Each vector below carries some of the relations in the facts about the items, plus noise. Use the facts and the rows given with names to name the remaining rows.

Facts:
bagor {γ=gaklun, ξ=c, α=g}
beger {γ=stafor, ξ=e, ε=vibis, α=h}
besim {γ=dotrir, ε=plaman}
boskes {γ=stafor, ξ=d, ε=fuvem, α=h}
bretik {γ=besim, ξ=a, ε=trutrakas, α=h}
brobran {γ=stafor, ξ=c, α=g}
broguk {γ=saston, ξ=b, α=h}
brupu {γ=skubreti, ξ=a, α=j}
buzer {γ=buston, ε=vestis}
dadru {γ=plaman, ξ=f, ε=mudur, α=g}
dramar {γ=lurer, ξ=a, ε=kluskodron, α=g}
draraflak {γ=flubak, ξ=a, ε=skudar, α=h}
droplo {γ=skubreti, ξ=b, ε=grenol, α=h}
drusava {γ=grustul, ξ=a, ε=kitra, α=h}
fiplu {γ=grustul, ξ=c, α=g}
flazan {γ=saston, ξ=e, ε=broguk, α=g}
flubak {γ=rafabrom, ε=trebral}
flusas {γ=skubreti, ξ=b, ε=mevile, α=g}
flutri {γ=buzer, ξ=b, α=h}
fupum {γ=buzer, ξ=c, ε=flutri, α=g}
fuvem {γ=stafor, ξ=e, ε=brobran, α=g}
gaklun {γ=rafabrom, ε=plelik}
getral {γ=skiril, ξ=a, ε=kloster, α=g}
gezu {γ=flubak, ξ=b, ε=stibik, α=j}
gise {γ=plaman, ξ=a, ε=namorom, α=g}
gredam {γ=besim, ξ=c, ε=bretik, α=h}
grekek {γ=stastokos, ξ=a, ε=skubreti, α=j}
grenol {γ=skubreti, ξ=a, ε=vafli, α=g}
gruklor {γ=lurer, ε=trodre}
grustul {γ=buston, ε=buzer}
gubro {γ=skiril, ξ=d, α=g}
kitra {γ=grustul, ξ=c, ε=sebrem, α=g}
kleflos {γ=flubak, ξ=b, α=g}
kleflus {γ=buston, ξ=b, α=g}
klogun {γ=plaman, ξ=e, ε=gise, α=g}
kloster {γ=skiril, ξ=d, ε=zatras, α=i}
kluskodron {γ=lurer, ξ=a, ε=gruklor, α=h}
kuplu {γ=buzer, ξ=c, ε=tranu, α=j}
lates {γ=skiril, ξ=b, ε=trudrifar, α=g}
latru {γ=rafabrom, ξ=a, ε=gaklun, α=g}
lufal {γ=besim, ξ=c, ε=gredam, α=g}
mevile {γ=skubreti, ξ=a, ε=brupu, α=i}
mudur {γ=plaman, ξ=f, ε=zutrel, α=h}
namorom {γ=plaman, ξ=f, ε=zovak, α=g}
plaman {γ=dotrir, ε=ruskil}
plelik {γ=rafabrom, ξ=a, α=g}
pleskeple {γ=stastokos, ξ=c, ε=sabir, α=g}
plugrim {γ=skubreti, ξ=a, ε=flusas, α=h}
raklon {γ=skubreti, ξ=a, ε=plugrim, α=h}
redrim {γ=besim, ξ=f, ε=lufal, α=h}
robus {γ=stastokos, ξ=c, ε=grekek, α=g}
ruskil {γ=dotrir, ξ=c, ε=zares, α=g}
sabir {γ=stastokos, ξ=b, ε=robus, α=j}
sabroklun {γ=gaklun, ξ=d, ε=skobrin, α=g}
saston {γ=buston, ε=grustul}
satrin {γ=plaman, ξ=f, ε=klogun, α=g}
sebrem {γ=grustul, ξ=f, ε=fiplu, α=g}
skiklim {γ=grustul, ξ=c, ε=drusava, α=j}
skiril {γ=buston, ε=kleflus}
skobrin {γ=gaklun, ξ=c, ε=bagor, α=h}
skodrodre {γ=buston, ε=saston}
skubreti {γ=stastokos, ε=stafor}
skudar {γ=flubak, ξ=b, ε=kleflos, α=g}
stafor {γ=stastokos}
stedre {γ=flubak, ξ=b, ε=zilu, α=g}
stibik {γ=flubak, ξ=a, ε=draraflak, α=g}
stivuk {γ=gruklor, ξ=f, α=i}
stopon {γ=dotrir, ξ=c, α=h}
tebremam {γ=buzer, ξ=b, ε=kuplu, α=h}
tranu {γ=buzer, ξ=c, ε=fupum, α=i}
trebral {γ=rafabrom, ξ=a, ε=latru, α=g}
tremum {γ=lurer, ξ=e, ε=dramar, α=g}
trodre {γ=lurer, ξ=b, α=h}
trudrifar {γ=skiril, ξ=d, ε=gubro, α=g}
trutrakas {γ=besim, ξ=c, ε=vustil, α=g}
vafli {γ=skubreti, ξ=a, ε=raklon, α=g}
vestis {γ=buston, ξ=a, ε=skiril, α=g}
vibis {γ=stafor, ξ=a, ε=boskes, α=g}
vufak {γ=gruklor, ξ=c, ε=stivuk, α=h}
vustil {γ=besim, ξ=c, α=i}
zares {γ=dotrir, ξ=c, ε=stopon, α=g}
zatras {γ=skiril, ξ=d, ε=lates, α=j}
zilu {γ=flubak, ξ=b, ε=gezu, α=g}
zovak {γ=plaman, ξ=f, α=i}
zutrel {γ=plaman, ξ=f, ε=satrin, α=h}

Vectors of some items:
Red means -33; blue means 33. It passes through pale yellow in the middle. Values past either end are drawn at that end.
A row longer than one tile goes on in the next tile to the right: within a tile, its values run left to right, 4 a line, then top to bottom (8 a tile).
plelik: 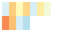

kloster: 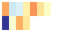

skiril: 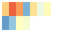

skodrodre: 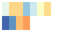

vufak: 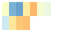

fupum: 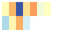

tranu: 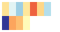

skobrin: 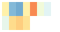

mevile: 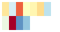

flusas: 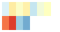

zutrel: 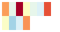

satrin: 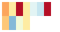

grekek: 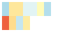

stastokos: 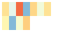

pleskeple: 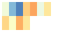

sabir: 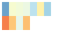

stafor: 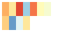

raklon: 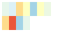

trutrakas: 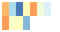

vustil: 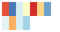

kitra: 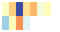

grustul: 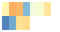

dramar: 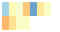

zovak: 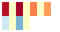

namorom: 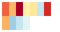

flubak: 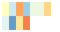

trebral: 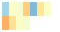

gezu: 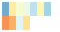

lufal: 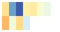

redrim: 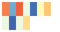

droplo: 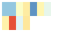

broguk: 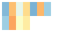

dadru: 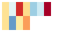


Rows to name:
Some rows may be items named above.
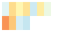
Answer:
plelik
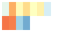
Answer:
kleflos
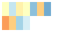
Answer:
bretik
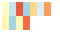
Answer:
plaman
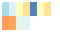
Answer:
grenol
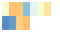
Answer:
saston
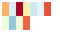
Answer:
mudur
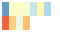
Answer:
sabir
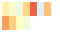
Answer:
klogun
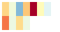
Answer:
brobran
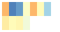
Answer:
gredam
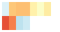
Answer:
gise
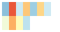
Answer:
lates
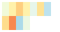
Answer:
draraflak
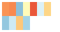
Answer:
gubro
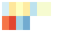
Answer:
flusas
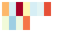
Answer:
mudur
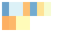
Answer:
stedre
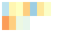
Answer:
latru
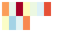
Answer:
zutrel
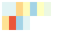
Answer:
raklon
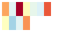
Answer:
zutrel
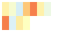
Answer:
fuvem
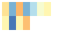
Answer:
besim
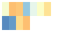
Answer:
saston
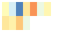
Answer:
bagor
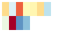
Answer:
mevile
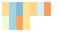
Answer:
sabroklun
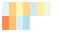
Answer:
plelik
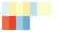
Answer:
flusas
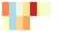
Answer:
boskes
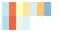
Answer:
flutri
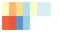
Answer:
brupu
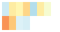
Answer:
stibik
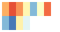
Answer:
sebrem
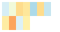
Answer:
kluskodron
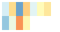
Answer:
flazan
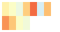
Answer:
klogun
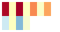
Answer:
zovak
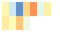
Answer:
bagor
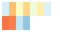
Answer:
skudar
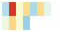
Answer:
vestis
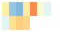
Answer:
skobrin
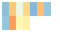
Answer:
broguk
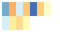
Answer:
getral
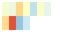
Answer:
plugrim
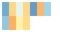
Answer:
tebremam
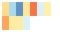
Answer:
zares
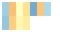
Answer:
drusava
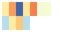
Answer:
fiplu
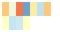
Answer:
skubreti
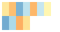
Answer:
zatras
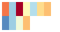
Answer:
stivuk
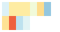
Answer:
trodre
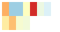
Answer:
stopon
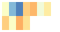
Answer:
pleskeple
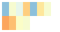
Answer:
zilu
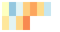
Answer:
beger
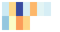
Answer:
kuplu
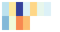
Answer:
skiklim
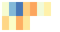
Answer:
pleskeple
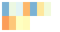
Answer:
stedre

